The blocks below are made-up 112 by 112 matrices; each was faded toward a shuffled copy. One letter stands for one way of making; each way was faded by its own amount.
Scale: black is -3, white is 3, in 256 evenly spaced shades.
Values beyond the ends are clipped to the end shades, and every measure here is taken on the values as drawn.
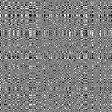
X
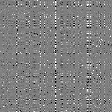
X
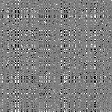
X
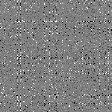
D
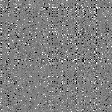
D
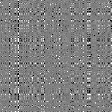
X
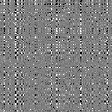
X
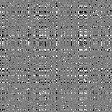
X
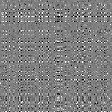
X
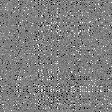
D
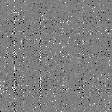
D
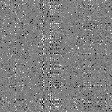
D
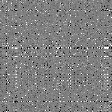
D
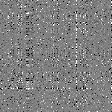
D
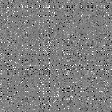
D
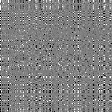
X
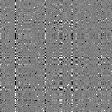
X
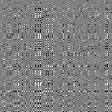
X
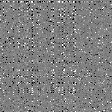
D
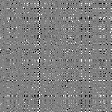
X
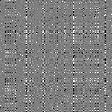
X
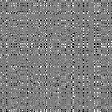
X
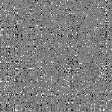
D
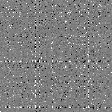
D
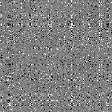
D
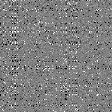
D
